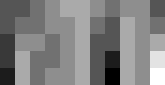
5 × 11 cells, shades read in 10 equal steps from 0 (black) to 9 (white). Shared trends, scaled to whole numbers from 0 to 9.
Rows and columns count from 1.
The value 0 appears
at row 5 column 8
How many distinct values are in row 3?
5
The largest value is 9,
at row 5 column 11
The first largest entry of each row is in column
5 6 6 11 11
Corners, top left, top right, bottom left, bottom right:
3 3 1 9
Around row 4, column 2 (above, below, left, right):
5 6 2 4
